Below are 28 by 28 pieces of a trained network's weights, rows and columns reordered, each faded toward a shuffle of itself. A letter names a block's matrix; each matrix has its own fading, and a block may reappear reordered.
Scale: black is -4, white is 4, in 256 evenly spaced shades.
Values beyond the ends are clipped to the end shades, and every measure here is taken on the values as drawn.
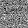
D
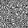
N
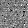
D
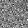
N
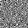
N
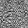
N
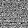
D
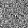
N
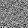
N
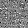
D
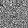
N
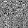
N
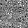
D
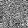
N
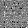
D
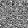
N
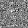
N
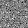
D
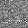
N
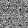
D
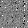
D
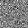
N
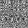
N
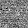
D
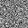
N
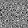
N
